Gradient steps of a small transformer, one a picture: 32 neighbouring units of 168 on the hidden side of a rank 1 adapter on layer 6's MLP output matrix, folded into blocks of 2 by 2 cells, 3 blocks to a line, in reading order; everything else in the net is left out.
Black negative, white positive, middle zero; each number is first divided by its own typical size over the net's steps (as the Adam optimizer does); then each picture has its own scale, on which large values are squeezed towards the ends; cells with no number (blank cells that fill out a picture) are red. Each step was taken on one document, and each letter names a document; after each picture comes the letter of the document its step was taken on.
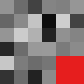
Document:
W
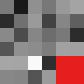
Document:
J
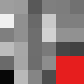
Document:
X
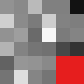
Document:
X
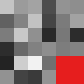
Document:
J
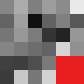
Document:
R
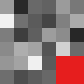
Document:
J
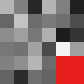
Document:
R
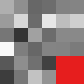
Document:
W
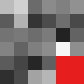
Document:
R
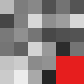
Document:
R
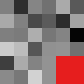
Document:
W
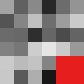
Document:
R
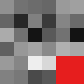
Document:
J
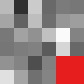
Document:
R
